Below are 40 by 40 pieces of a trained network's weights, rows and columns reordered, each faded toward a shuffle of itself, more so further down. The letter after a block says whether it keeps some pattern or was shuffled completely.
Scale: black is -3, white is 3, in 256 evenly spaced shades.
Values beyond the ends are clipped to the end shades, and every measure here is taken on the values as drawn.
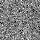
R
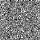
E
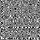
E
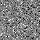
R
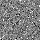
R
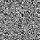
E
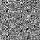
E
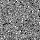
R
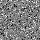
R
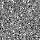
E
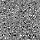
E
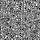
E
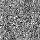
E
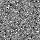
R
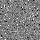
R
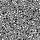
R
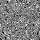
R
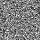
R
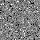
R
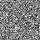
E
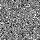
R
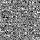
E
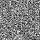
R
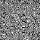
E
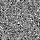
R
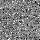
R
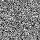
R
